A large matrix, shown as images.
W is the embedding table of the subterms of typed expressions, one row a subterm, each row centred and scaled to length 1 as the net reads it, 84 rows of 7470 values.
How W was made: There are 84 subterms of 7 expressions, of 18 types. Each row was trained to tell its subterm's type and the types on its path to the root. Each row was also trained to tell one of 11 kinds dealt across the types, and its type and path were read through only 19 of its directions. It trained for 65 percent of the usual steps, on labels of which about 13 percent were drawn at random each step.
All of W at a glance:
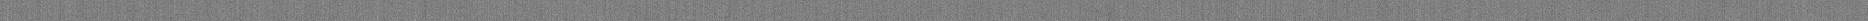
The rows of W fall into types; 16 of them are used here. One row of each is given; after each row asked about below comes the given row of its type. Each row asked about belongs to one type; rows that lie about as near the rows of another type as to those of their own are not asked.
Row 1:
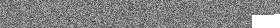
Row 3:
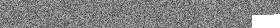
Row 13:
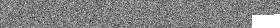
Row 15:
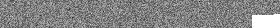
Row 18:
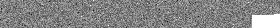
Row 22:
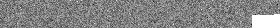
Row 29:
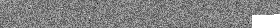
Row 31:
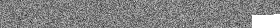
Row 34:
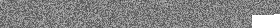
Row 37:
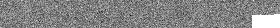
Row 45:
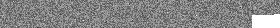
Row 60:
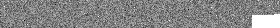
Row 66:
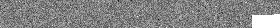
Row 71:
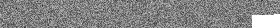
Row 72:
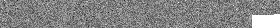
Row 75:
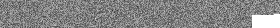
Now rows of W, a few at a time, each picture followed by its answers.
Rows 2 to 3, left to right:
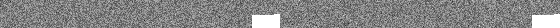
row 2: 37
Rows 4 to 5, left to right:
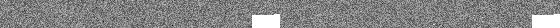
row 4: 1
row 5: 66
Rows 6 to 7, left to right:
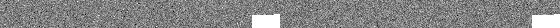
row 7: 72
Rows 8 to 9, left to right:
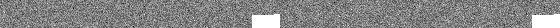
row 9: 22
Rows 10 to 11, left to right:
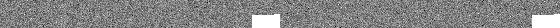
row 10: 45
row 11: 66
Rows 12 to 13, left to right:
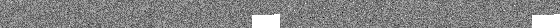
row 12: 15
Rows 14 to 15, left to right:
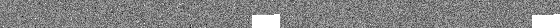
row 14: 29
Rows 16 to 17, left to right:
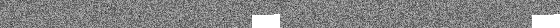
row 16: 3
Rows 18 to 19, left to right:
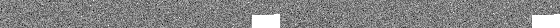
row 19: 72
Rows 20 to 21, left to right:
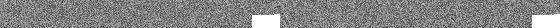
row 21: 66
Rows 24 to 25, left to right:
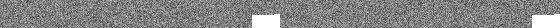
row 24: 3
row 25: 75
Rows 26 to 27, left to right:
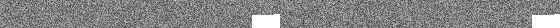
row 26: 66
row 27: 72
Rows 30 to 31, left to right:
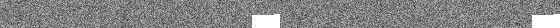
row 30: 75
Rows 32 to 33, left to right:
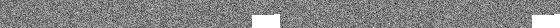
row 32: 45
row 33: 15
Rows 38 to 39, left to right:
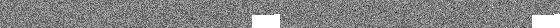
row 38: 45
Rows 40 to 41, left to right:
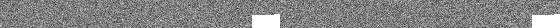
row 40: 37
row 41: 3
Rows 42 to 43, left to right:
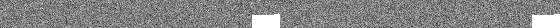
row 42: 3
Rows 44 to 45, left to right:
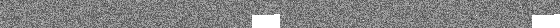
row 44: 3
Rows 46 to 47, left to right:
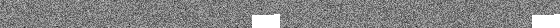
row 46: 71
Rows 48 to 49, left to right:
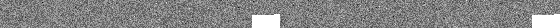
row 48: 1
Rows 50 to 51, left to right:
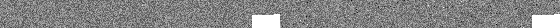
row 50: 15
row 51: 1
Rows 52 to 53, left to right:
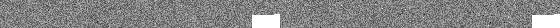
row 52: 75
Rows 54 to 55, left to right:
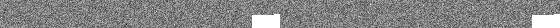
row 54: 75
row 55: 66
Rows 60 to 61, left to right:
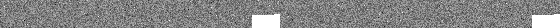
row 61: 72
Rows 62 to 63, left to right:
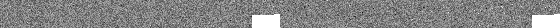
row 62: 1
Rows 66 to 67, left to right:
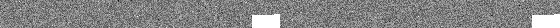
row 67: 34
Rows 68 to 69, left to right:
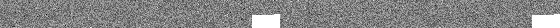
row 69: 71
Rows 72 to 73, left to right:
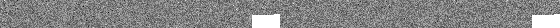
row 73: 1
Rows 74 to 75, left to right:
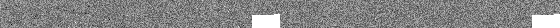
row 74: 31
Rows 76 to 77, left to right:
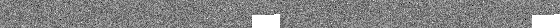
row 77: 34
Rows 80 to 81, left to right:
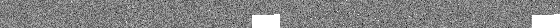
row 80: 75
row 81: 18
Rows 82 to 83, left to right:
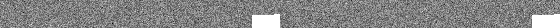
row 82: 37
